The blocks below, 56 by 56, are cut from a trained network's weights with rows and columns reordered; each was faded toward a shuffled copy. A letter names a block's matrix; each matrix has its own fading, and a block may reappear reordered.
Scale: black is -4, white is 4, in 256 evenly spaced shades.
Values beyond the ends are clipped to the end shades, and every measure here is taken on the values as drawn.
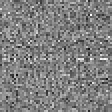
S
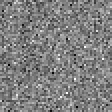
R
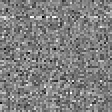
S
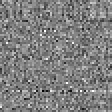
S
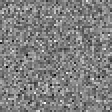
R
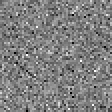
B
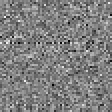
S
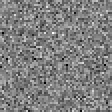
R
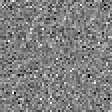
B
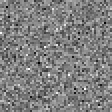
R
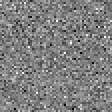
B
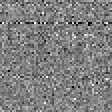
S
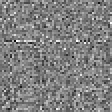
S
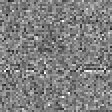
S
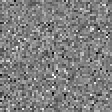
B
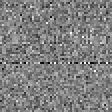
S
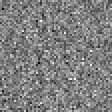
R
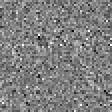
B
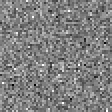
R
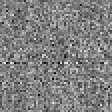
S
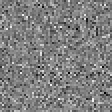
B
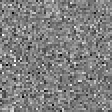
B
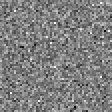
R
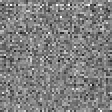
S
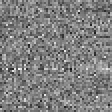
S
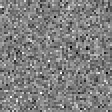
B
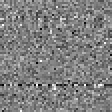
S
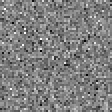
B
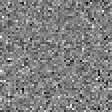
B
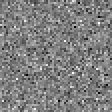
B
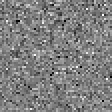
B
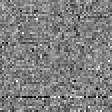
S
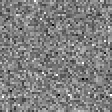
R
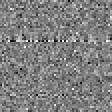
S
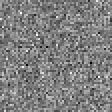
R
